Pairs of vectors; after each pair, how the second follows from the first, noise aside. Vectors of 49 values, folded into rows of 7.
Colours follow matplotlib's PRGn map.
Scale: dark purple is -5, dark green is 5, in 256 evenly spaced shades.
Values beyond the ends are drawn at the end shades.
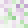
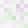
shrunk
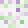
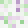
sign-scrambled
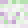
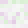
shrunk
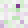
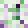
scaled up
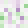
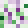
scaled up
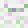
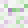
sign-scrambled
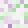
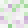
sign-scrambled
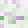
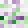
scaled up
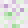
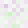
shrunk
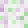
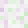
shrunk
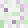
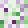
scaled up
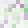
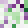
scaled up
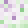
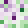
scaled up
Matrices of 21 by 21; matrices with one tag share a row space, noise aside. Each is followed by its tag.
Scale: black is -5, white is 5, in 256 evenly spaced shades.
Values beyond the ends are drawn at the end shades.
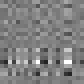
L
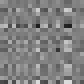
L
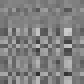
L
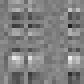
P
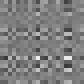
L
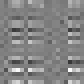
P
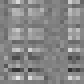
P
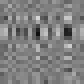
L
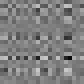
L
